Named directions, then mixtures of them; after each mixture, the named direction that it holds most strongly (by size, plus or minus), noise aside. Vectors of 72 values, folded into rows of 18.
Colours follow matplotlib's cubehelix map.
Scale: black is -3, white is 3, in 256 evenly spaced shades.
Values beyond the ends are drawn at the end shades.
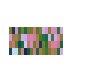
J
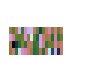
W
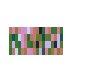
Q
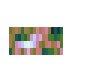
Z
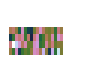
W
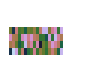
J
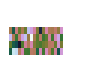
J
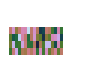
Q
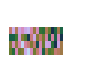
Q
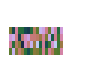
Q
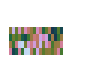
J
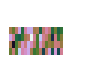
W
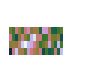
Z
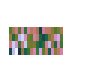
Q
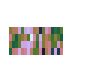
W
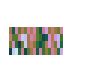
J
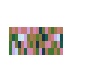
Q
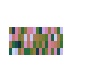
J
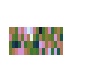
W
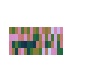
Z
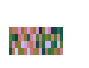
Q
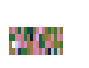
W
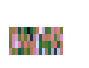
W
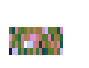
J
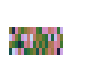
J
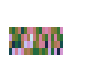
W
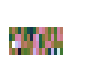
W
